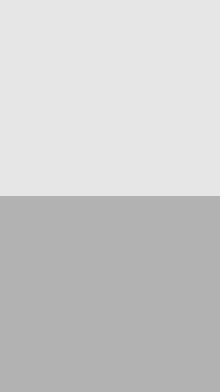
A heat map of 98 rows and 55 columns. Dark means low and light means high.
The table splits into 2 rows of 1 panel. Panel 1,1: very high, flat. Panel 2,1: high, flat.
